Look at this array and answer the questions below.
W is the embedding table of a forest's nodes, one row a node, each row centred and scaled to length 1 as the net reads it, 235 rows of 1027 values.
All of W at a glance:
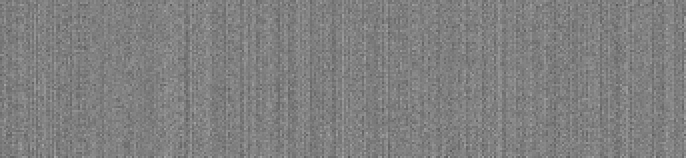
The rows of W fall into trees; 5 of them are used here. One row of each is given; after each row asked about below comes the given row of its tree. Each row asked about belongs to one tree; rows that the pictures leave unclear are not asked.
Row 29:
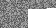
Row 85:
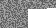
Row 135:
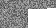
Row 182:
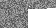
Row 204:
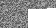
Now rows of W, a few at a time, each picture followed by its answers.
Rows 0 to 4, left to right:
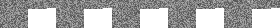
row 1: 85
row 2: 182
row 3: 182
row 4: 135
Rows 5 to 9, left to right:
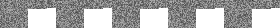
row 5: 29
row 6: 204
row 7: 204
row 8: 204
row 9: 29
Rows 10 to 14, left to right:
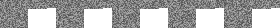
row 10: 85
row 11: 204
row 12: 29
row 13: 29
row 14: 204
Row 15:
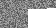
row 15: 85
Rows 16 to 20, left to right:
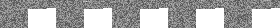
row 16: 29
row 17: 85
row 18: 204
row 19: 182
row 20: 29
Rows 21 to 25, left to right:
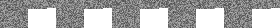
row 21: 204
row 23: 135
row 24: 204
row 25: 29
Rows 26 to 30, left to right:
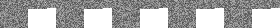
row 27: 182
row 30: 29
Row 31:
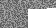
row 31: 85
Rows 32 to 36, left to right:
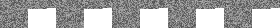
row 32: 29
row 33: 29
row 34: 29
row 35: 85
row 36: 204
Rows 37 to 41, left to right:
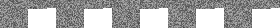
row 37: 135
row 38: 135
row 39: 85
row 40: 204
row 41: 204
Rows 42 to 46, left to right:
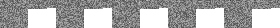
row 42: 135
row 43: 204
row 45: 85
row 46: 85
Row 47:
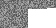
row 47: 135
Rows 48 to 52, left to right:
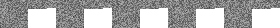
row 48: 182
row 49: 204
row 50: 29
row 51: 29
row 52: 85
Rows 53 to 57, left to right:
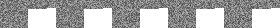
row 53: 204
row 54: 85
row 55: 29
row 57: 29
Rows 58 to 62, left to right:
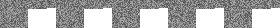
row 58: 29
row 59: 204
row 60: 85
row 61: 204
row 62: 29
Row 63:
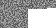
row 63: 204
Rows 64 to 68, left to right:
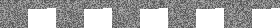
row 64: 85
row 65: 85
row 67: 85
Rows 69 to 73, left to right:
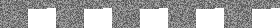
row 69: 204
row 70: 204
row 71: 29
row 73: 204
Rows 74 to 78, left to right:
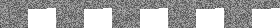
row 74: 182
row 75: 85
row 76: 29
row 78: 29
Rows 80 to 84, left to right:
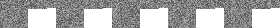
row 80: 204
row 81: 29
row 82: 182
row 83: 135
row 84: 29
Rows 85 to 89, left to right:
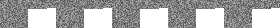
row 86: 204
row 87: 85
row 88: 85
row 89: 204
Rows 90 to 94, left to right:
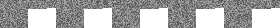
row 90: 85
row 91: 29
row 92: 204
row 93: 85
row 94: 29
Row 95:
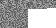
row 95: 85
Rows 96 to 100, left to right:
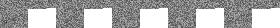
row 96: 29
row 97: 182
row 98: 85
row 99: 85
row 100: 29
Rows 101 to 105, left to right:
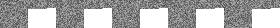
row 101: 204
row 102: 29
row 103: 85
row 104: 85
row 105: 29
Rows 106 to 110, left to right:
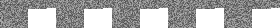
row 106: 204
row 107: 85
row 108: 182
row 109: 29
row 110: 204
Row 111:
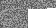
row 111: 204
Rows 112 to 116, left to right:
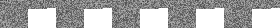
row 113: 85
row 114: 29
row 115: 204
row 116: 182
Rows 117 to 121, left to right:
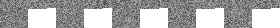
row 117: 85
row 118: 29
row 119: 135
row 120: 85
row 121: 29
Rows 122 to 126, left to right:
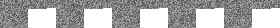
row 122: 204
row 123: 204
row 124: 204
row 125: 29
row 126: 135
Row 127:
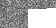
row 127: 29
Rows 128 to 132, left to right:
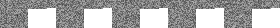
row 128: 29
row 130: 29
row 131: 85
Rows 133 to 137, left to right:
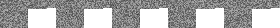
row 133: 204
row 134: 135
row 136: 85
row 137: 29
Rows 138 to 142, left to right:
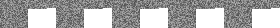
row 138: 85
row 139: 29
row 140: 204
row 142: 204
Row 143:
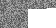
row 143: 29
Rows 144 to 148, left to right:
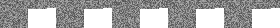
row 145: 85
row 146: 135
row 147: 85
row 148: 85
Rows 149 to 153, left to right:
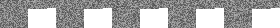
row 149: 85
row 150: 85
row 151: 29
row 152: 204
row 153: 29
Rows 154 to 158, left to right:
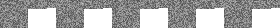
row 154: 204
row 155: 85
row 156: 29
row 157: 29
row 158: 85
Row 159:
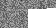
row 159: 29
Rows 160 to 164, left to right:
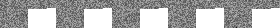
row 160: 29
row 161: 85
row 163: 204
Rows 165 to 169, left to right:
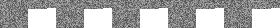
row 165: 182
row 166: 85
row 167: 29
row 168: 85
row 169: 85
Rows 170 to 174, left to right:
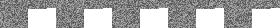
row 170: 204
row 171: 85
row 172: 204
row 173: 204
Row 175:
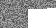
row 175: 204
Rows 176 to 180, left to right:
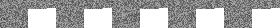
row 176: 85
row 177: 204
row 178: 29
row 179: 29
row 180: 29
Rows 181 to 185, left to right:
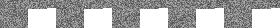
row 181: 135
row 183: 29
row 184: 29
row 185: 85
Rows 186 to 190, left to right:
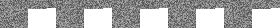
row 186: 29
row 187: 204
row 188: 204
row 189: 204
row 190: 182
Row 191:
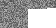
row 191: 135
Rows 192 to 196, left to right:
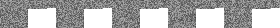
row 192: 85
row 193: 85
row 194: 85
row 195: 29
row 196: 29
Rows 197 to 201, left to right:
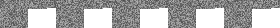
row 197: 135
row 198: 204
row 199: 135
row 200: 204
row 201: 135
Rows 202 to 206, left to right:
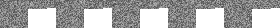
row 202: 135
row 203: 135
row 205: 135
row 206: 85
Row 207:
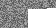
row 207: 29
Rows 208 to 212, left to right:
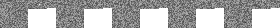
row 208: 182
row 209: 204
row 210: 204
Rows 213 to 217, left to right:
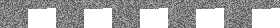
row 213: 204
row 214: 85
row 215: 85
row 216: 182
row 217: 182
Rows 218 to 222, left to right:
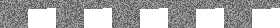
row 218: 204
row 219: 182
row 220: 85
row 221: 204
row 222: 204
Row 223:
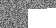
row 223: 85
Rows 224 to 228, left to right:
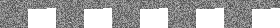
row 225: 182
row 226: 85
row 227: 29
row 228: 85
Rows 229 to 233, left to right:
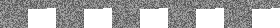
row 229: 204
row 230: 204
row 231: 29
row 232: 204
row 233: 182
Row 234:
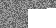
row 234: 85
